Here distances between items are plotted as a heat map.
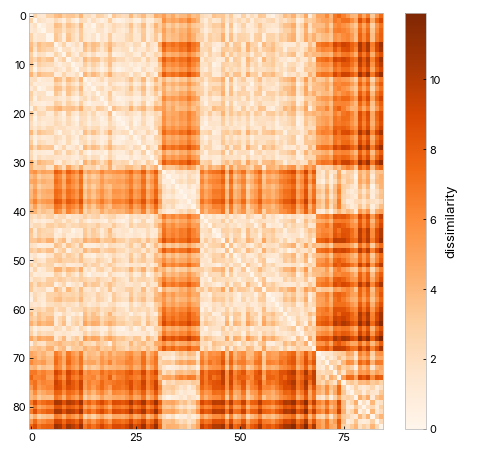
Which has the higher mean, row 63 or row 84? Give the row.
84
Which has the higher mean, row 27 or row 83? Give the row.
83
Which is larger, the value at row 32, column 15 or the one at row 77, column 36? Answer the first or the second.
the first
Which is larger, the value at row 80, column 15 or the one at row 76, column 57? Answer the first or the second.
the second
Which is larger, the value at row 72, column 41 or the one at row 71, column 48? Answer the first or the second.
the second
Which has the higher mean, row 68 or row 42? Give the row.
68
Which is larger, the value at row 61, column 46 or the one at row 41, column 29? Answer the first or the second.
the first
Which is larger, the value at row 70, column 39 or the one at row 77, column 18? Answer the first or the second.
the second
